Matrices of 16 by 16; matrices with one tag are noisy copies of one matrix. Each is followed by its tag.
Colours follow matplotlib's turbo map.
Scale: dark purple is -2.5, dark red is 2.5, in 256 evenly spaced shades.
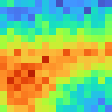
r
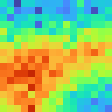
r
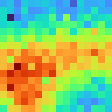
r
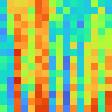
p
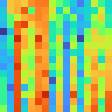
p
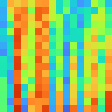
p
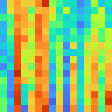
p
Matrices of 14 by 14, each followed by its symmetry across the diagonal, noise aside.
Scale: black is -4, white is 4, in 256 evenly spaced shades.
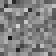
neither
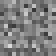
antisymmetric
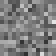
neither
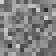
symmetric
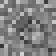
symmetric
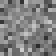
symmetric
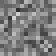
symmetric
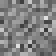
symmetric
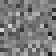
neither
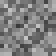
symmetric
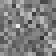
neither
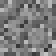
symmetric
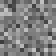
antisymmetric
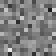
antisymmetric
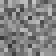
neither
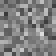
neither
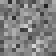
neither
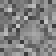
symmetric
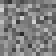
antisymmetric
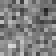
antisymmetric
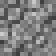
symmetric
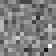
antisymmetric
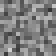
antisymmetric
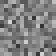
neither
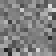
antisymmetric
